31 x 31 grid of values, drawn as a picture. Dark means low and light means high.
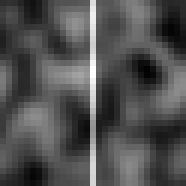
Odd lines: column 16. Slope: none. Histogram: skewed, a long tail of high values. Average level on the scale: 30%.
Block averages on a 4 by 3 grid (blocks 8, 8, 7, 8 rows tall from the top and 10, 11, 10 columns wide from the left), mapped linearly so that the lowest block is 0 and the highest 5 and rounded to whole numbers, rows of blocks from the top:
0 5 1 / 2 5 1 / 4 0 2 / 1 3 2
